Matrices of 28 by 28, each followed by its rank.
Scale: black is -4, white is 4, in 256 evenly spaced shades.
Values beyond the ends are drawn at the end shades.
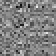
five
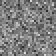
full rank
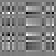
one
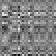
two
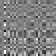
two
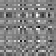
two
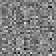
five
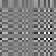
one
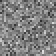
full rank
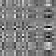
two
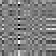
two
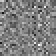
five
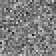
full rank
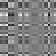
one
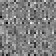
five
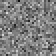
full rank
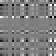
one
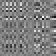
two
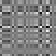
one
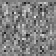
five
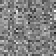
five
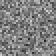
full rank
